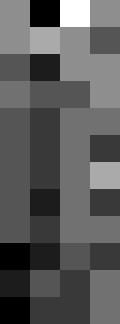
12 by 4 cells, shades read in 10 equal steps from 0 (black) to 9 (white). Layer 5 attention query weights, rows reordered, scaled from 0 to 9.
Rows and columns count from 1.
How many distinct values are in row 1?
3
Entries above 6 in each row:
1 0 0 0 0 0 0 0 0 0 0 0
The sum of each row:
19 19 14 15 13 11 15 10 13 6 10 8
